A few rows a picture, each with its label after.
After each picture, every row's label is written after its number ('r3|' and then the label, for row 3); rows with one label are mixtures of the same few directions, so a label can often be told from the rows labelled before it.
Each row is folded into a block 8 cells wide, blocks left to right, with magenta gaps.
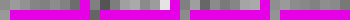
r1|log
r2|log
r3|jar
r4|log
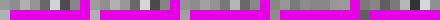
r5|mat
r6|mat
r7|mat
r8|jar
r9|mat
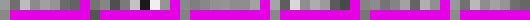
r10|jar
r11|mat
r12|log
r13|jar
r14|mat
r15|jar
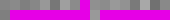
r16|mat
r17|mat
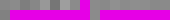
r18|mat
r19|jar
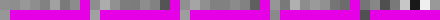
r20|mat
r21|log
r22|log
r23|jar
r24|mat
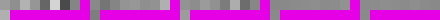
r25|mat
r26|log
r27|mat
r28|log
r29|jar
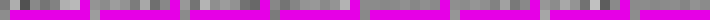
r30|jar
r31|mat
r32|jar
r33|log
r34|mat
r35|mat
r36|mat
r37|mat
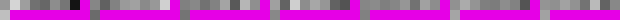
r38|log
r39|log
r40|mat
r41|jar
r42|mat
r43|log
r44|mat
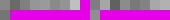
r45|log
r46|jar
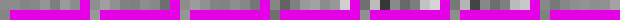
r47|mat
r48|log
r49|log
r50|log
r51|jar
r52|jar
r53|log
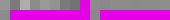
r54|jar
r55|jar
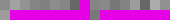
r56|log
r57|mat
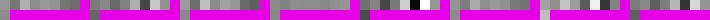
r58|jar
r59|mat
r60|jar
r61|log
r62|mat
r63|jar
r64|mat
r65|mat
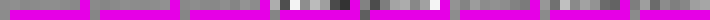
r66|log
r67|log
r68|mat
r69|jar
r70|log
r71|jar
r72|jar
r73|jar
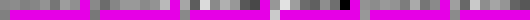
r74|mat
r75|log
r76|jar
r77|log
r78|mat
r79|jar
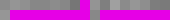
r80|log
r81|jar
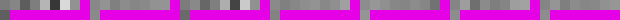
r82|mat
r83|jar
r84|mat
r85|log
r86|log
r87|jar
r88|jar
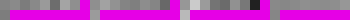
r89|mat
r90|log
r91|log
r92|log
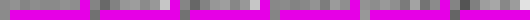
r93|jar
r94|log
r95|log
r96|mat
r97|mat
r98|log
